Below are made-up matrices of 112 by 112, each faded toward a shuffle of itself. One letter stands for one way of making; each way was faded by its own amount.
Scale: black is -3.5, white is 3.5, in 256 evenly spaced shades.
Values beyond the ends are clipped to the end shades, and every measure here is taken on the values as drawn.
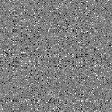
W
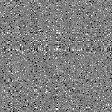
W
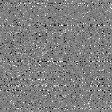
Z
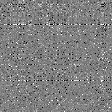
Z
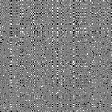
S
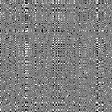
S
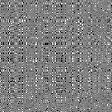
S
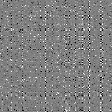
S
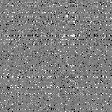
Z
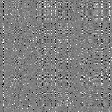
S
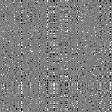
S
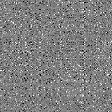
W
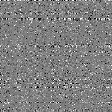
Z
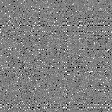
Z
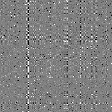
S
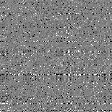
Z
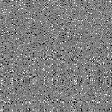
W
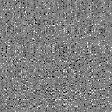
W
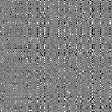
S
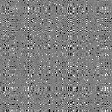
S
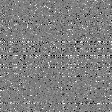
Z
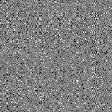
W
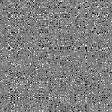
W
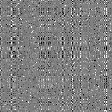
S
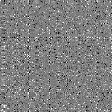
W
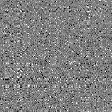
W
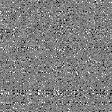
Z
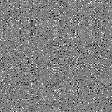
W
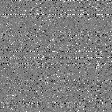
Z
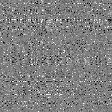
Z
